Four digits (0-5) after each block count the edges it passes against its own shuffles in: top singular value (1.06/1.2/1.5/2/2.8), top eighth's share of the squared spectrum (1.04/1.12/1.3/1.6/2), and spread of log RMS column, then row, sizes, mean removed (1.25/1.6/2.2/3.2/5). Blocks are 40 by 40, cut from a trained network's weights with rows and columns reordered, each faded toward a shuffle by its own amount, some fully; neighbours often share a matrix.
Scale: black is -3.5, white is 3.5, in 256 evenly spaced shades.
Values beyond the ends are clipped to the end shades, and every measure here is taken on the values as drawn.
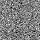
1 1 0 0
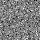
0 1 0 0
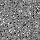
0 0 0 0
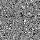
1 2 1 1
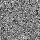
0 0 0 0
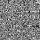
2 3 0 2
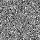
1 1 0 0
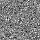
0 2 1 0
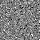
0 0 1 0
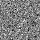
0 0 0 0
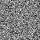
0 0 0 0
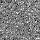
1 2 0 1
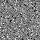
0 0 0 0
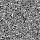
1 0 0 0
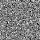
1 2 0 0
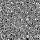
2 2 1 1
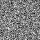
0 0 0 0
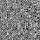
2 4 2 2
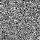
1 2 1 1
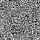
2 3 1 2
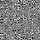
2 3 2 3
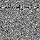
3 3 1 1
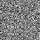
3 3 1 2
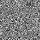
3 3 1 2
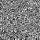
2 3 0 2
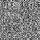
3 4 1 2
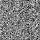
2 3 1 0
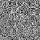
2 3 1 2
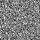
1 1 0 1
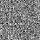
2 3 1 1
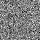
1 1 0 0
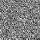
3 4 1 1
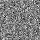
0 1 0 0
